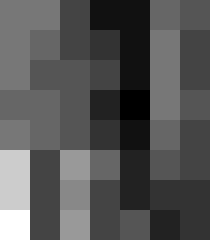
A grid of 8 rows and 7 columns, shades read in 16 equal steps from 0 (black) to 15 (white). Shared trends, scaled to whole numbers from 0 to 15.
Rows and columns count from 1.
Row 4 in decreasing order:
7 6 6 5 5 2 0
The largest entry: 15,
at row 8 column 1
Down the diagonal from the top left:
7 6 5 2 1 5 3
